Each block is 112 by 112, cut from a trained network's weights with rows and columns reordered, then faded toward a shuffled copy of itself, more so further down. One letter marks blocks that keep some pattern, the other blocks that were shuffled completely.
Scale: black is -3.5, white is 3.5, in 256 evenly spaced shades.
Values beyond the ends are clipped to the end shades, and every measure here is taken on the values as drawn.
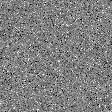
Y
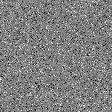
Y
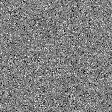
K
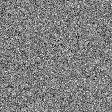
K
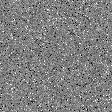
Y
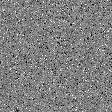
Y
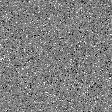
Y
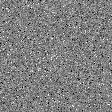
Y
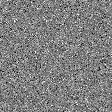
Y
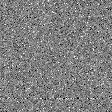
K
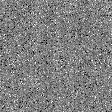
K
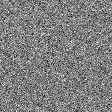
Y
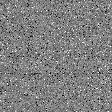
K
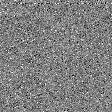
K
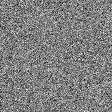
Y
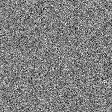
K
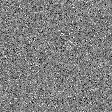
Y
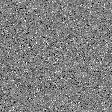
Y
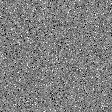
Y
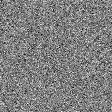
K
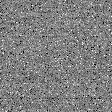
K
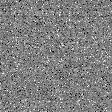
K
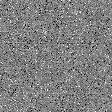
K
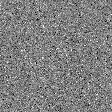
K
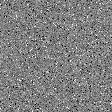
Y
